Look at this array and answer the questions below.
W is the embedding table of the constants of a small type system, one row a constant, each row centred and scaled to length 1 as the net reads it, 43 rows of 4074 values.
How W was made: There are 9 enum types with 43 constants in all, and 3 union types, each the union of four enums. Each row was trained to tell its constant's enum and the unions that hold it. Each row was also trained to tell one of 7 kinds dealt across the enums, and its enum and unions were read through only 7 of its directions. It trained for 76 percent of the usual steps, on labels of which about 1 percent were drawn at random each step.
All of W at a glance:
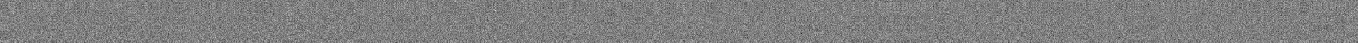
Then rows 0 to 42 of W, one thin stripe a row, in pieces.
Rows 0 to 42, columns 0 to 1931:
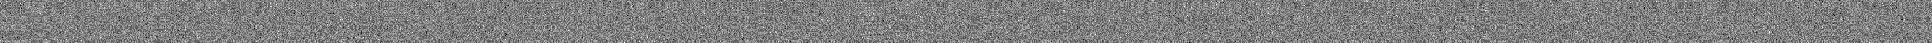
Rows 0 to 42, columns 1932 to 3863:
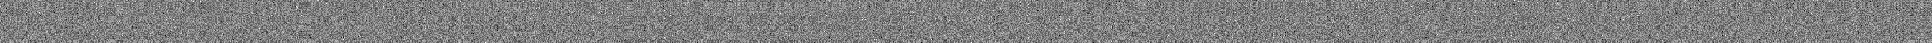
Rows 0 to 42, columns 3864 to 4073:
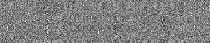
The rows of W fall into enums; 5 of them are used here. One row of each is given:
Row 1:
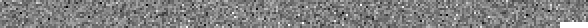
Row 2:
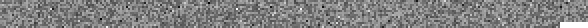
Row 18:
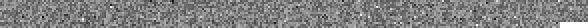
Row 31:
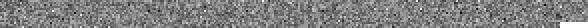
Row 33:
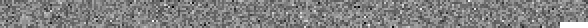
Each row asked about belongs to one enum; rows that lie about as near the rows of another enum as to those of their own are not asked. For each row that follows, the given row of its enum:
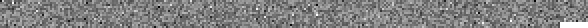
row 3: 2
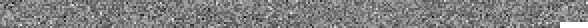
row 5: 2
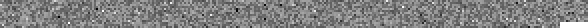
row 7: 33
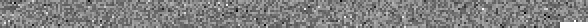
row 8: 2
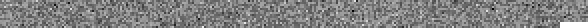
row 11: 2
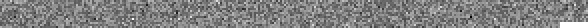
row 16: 18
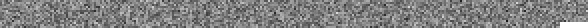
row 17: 33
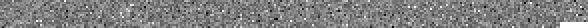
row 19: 33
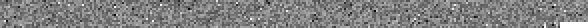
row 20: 33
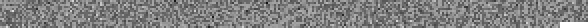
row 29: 18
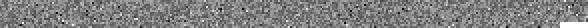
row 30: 1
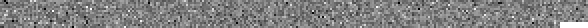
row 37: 31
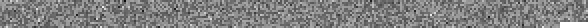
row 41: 18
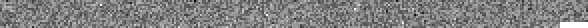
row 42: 18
